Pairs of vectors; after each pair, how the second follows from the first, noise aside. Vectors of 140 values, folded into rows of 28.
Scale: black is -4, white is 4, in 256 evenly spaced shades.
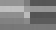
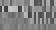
sign-scrambled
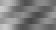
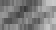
reversed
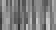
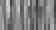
reversed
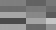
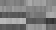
negated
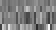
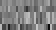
negated
